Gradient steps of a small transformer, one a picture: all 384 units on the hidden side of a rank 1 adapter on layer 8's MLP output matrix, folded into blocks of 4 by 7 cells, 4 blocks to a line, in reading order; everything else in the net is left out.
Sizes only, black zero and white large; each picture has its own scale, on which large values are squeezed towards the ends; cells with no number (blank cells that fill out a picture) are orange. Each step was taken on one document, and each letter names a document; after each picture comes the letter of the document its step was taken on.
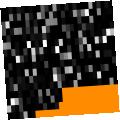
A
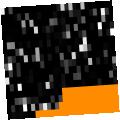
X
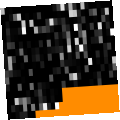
X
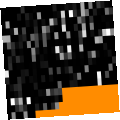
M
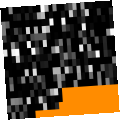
A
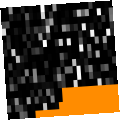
A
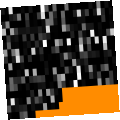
A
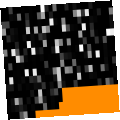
A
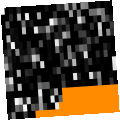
X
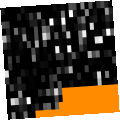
M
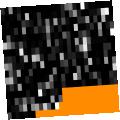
X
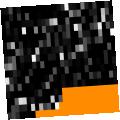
X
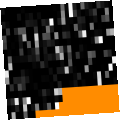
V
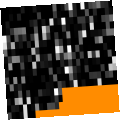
M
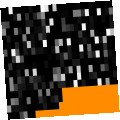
A
